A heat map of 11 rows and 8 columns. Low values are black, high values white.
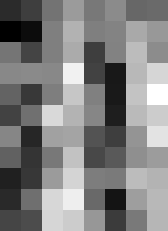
The ninth with the lowest average is the top left. Stripes running up and down repeat 2 times from left to right. Overall the values sit about 50% of the way up the scale. Streaks run downward.
